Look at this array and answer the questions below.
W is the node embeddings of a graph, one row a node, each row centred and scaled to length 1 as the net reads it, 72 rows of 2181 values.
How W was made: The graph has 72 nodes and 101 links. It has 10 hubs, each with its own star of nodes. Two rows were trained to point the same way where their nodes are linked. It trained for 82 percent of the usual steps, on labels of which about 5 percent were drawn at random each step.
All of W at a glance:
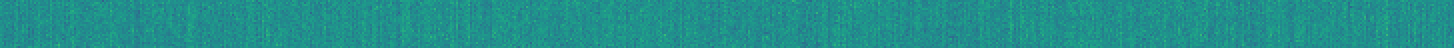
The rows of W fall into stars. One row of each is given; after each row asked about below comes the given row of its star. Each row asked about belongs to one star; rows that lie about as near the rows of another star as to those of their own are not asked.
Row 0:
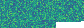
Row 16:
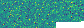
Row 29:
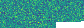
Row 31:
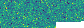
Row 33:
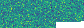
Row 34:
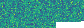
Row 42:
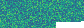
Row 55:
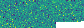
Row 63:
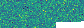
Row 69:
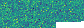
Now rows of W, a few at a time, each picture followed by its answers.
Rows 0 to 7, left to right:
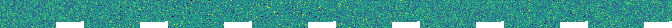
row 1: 63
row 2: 31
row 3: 69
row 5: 69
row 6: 0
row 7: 33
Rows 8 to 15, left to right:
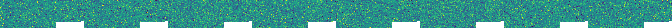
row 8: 16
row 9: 55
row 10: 0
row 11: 33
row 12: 55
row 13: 29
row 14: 42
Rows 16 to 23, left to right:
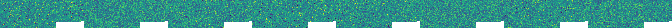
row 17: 34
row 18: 69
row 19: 69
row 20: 16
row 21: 16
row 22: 33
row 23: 31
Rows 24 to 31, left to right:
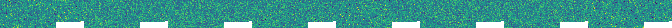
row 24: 33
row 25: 34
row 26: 31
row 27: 31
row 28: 63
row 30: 34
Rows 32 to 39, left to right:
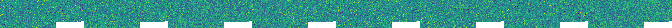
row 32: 16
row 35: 69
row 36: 33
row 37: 55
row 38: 0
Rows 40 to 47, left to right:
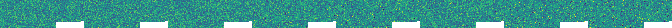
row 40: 29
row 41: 63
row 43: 0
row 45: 42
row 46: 16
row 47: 0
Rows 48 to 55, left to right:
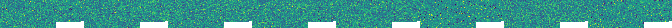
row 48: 55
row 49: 33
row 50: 33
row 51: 42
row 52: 55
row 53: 42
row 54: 63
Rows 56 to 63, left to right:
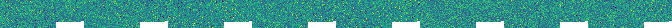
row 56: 55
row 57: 29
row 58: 34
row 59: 34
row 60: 33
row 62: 34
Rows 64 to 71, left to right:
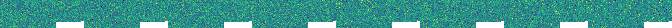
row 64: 16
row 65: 42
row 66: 55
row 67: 16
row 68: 55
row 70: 34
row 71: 16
